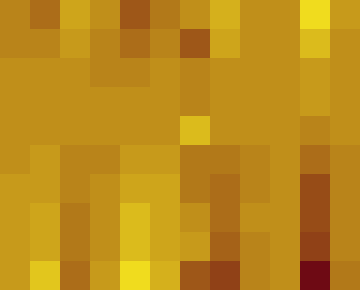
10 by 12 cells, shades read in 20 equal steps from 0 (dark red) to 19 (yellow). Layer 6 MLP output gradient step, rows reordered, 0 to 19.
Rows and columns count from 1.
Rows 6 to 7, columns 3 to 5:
11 11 13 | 11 12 14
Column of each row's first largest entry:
11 11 11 11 7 2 5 5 5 5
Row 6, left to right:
12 13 11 11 13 13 10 10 11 12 9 11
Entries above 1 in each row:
12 12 12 12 12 12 12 12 12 11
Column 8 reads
15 14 12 12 12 10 9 9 8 5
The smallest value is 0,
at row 10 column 11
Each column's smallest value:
11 9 9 11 7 10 7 5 11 12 0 10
